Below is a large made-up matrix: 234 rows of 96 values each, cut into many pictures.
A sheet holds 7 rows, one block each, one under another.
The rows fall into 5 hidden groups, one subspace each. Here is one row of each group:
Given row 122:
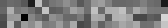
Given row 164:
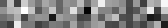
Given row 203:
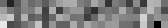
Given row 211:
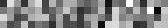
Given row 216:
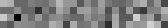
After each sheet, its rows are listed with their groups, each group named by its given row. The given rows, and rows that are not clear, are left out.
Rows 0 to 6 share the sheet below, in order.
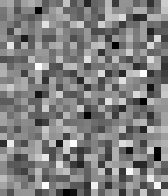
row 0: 203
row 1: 164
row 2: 203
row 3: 203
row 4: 203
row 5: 211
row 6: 211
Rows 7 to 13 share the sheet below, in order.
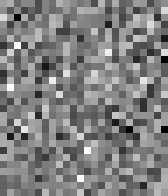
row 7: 216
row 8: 216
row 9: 216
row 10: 203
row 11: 122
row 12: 216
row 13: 203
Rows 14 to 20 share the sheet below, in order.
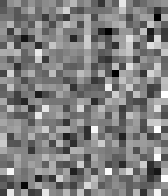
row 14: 211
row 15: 164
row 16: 164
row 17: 203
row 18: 211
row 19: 211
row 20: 203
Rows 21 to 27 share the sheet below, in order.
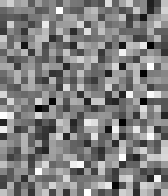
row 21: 203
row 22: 203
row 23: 164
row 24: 164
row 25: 216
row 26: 203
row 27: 164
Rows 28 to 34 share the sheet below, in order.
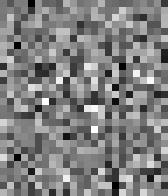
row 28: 122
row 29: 216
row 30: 216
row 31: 122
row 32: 211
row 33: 216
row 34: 164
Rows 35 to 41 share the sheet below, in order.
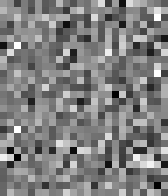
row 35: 211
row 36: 216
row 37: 211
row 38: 164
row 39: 216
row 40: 216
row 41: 211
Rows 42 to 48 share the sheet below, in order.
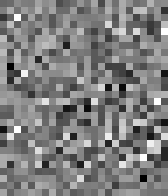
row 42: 216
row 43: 216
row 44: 122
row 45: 211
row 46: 216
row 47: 203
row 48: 216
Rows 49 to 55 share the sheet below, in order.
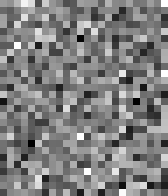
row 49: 122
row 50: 216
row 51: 203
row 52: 216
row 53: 203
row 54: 122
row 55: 203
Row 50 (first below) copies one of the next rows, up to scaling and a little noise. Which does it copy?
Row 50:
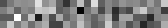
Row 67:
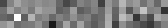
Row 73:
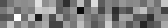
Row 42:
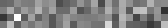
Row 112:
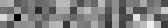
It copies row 73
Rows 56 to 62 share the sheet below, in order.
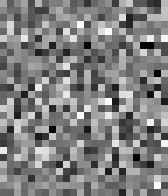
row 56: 203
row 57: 164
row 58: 211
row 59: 164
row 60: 164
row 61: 216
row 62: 211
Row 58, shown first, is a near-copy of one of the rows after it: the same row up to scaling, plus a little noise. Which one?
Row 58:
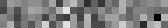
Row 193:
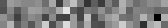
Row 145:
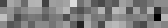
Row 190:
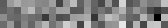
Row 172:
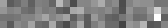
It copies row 193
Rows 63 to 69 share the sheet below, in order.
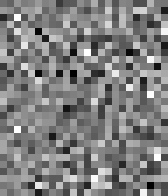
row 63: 216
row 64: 122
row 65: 164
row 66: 211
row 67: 216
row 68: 211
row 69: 164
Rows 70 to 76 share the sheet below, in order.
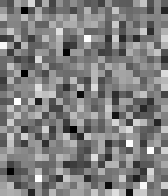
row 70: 164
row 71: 216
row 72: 122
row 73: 216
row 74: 122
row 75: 211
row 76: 203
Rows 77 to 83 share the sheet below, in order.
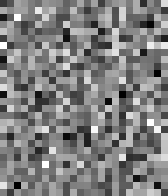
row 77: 216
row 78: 164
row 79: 211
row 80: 216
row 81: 211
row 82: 203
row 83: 216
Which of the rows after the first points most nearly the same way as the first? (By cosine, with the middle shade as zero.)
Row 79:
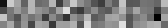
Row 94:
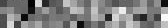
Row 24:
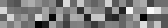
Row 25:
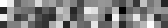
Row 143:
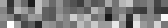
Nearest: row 143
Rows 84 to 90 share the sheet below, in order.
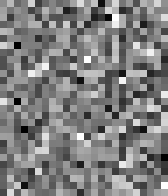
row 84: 164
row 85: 216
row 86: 203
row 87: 216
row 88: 203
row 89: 203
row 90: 122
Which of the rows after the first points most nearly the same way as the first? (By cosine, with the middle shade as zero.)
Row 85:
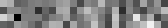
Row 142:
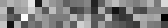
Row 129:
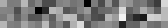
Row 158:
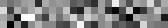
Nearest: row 158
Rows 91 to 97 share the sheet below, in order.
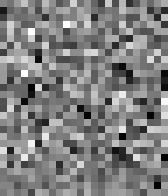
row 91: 211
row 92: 122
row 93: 122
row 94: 122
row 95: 203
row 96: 122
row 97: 211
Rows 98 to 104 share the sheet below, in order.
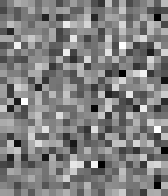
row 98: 211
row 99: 216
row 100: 203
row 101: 122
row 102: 211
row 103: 122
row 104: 211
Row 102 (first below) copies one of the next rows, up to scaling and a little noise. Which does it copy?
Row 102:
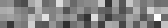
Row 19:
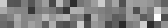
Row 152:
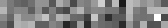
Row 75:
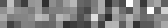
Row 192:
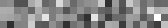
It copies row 192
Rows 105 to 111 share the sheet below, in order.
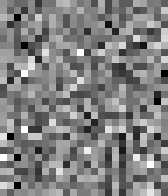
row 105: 216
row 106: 203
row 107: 122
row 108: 211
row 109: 203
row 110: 216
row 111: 216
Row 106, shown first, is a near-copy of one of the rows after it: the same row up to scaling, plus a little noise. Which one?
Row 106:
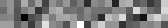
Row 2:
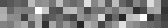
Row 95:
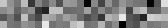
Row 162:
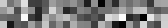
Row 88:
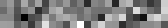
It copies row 88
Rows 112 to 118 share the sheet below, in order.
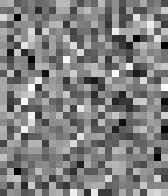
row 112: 216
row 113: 122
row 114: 122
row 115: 122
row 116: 122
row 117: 211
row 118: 122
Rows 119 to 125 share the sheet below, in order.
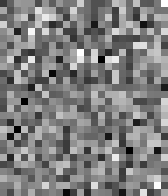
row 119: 216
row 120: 122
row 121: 164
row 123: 216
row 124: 164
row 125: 211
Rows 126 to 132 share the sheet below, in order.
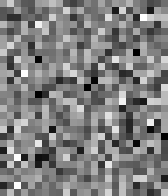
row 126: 164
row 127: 164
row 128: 122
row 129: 203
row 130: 164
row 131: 216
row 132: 216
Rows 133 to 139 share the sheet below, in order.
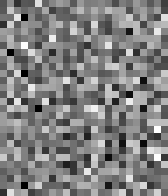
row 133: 122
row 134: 203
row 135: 122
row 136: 122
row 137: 211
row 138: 211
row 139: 203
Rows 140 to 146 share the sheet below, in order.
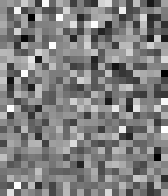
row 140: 164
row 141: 164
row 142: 122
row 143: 203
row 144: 203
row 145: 211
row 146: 216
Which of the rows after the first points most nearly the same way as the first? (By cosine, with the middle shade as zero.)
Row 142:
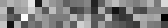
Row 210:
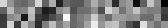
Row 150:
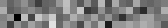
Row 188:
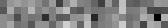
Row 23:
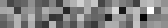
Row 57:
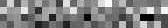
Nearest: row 150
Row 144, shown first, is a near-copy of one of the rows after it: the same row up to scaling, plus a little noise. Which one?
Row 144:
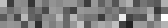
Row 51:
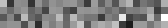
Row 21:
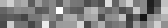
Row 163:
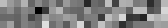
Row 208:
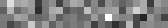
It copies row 51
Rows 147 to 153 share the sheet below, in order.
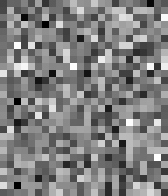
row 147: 122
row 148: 216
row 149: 164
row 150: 216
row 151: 164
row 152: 211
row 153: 216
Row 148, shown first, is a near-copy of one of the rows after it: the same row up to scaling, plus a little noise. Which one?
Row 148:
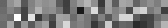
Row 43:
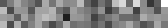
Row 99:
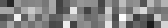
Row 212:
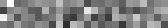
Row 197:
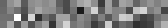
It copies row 197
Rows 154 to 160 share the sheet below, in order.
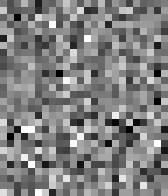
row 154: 216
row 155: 216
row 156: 211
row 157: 211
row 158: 122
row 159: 203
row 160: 164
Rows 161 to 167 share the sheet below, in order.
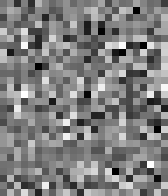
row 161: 122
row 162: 203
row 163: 203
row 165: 211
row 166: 122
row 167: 122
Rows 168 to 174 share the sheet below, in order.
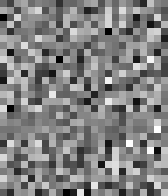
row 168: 216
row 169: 203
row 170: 216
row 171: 203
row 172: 211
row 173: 211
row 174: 211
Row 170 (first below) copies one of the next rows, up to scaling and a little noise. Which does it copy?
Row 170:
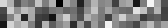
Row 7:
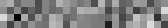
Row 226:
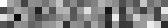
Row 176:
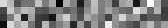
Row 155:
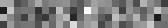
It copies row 176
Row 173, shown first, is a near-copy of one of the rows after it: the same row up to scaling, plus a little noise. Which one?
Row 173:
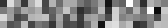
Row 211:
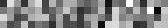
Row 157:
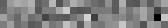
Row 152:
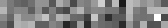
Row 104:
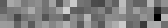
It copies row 211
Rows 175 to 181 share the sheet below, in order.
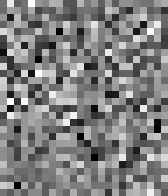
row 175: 122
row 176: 216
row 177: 216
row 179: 211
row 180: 203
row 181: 216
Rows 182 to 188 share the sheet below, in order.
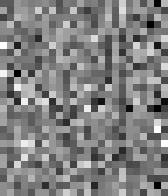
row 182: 216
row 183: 216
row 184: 216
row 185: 122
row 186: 211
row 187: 122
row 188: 211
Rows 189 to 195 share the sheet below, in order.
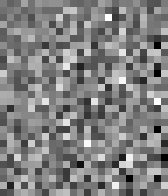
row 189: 164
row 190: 211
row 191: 211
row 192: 211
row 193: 211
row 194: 203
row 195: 164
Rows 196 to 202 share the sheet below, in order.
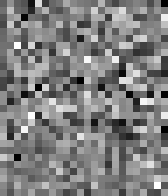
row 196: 122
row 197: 216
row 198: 203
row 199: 164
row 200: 122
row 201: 216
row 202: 211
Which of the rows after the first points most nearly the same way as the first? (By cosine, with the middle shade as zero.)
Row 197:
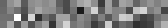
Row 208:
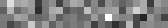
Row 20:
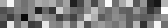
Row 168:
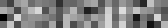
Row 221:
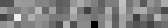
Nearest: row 221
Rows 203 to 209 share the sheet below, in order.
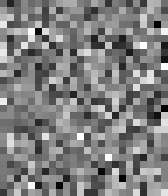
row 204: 122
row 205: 216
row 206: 164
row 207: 203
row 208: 203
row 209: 164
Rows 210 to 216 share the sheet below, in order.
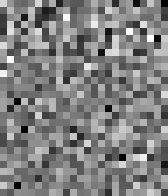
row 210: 216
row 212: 216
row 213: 216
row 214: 122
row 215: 203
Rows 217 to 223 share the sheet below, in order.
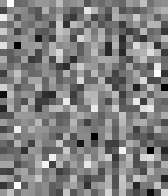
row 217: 216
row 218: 216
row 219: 211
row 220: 216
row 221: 216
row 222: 164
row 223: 216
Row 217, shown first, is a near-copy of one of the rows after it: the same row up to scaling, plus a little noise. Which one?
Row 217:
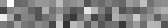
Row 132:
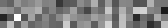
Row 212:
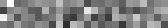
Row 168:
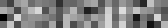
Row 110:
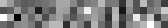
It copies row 212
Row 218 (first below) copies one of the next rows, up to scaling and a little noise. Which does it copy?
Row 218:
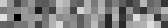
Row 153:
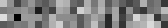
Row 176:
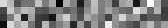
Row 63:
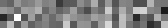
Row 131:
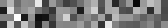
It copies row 153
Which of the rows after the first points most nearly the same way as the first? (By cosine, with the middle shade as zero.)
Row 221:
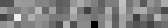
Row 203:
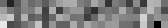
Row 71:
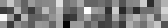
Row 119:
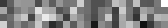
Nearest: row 119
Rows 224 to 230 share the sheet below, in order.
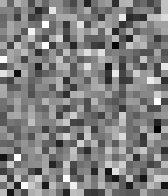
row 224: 203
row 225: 122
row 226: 216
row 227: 211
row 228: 211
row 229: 216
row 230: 122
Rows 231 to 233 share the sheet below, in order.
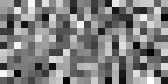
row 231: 122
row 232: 216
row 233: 216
